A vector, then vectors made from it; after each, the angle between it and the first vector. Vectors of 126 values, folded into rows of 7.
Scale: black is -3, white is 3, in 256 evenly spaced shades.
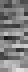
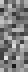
orthogonal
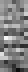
nearly opposite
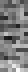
nearly parallel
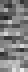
nearly parallel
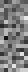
partly aligned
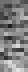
nearly parallel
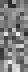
partly aligned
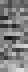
nearly parallel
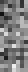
partly aligned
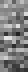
nearly opposite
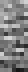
nearly opposite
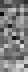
partly aligned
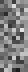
orthogonal
